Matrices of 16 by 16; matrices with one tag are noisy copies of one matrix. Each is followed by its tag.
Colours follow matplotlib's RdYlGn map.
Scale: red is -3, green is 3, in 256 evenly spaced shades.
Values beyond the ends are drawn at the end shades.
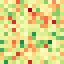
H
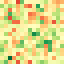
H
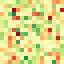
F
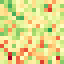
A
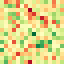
H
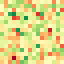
F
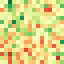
A
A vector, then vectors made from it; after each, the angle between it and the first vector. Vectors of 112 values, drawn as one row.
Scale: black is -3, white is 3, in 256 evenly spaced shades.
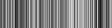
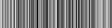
partly opposed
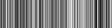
nearly parallel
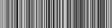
orthogonal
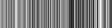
nearly opposite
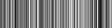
nearly parallel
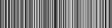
orthogonal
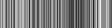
nearly opposite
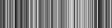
nearly parallel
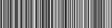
partly aligned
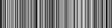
partly aligned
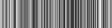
partly opposed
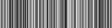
partly aligned
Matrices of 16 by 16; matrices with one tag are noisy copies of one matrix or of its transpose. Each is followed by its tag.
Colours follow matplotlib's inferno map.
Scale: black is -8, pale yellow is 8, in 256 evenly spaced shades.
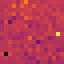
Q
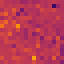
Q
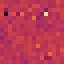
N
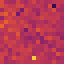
Q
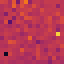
Q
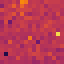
Q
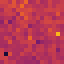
Q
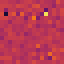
N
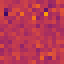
N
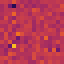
N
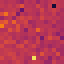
Q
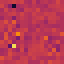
N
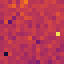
Q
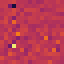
N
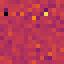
N
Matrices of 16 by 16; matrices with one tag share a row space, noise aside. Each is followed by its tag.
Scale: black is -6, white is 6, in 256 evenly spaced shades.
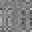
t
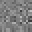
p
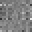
t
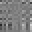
t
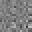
p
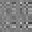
p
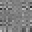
t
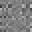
t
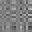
p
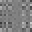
t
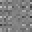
t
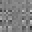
t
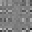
t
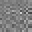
p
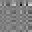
p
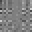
t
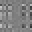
t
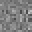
p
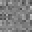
t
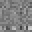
p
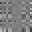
t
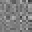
p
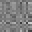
p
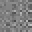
p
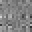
t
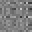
p
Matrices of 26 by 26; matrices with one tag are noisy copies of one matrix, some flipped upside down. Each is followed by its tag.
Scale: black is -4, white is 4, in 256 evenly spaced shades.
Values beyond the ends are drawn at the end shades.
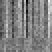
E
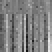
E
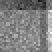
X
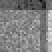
X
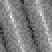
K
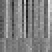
E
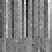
E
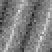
K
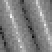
K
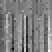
E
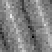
K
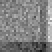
X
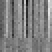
E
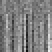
E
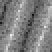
K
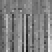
E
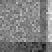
X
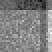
X
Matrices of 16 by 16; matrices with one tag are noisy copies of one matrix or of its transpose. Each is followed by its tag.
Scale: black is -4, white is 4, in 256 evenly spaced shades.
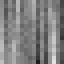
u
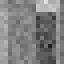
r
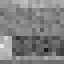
r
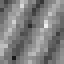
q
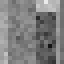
r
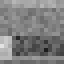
r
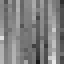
u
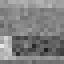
r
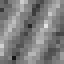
q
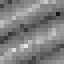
q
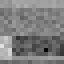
r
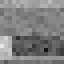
r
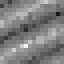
q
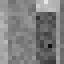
r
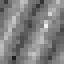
q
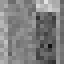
r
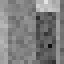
r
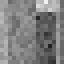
r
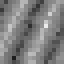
q
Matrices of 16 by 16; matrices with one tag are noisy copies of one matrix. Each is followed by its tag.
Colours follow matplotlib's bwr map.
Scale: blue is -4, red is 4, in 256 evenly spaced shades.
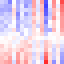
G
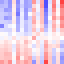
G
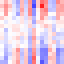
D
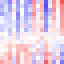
G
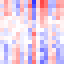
D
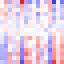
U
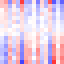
U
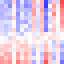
G
